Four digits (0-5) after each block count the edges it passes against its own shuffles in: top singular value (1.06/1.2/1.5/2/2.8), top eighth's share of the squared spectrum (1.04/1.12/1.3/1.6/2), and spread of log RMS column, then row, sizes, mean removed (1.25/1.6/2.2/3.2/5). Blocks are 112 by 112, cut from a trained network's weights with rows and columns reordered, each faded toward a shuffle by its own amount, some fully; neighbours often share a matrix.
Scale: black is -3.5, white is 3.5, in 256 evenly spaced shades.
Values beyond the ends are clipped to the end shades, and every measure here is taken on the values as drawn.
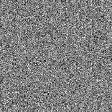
3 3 0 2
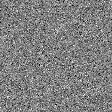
2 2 0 1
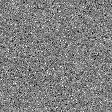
0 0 0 0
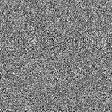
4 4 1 2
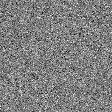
2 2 0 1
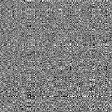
4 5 3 3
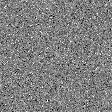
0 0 0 0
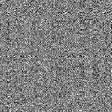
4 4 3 3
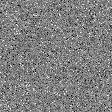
0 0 0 0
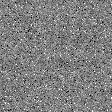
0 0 0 0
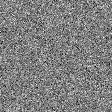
0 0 0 0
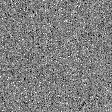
1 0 0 0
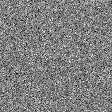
1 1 0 0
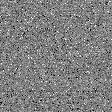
1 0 0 0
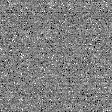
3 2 2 0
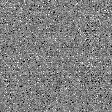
2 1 1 0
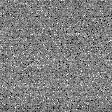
2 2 1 0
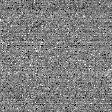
3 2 2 0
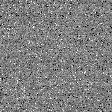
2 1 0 0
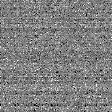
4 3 2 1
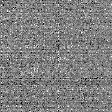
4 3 3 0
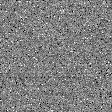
1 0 0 0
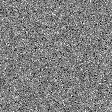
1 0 0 0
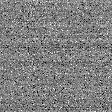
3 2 1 0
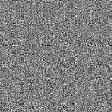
4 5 2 3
